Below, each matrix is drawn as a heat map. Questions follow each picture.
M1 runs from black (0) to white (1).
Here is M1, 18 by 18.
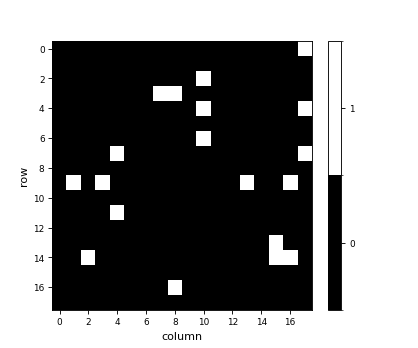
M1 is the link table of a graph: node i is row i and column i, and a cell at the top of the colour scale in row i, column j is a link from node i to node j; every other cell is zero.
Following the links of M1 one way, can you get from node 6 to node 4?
no
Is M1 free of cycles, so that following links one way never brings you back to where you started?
yes
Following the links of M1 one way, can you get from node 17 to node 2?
no
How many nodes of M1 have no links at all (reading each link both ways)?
2
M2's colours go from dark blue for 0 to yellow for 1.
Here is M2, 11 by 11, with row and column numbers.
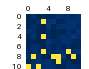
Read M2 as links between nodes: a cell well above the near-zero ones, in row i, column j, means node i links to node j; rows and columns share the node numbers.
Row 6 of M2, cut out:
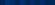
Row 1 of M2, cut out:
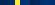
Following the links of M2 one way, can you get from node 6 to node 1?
no
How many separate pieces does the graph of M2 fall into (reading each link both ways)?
2
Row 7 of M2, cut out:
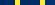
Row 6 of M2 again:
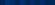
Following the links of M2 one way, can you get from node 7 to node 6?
yes
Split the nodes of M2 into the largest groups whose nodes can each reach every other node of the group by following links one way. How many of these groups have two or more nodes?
0
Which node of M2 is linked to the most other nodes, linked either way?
node 8
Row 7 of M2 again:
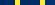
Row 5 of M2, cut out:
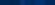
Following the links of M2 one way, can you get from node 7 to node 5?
yes
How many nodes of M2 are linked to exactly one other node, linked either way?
4
